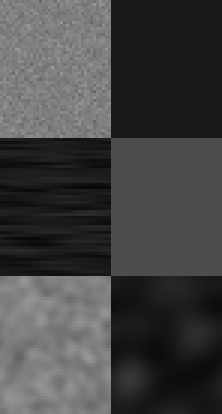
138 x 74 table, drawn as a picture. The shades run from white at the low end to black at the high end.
It is made of 3 by 2 panels. Panel 1,1: middling, fine-grained, faint in contrast. Panel 1,2: very high, flat. Panel 2,1: very high, streaked across, faint in contrast. Panel 2,2: high, flat. Panel 3,1: middling, blotchy, faint in contrast. Panel 3,2: very high, smooth, faint in contrast.
